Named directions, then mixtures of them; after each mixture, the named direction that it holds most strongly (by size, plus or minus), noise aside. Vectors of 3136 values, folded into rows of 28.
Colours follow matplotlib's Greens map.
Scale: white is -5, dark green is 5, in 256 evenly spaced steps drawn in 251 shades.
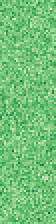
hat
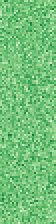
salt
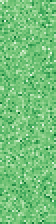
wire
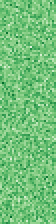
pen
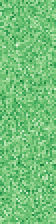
hat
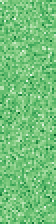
wire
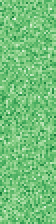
hat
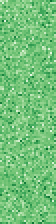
wire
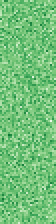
salt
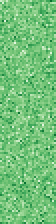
wire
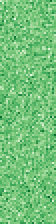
wire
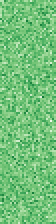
salt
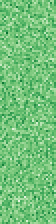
pen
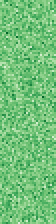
pen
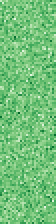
wire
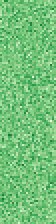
salt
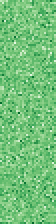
wire
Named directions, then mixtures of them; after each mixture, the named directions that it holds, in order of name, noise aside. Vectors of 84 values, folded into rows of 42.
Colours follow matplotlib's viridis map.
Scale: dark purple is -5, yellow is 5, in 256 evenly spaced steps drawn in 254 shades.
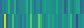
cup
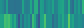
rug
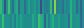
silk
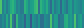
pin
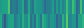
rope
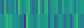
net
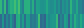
pin, rug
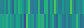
net, silk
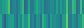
rope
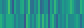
net, rope, silk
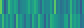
pin, silk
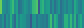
net, pin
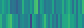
pin, rope, rug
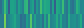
cup, rope, silk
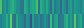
pin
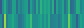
cup, rug, silk
